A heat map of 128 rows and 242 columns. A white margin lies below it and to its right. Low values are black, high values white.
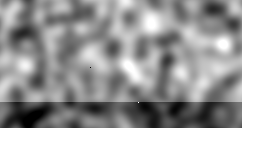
Stripes: none. Lone odd cells: 2, 1 higher and 1 lower than their neighbours. Seam: horizontal, 80% of the way down, the top part higher.
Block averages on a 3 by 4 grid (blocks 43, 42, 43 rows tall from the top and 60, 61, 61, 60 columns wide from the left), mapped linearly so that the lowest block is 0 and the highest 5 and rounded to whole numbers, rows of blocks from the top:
3 3 4 3 / 4 3 4 5 / 0 1 0 1
